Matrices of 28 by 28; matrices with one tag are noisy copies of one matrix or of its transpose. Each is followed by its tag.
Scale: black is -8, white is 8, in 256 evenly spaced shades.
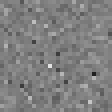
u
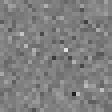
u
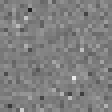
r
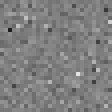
r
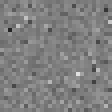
r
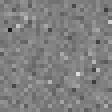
r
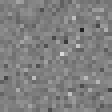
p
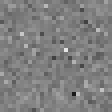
u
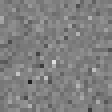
p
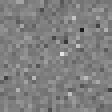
p
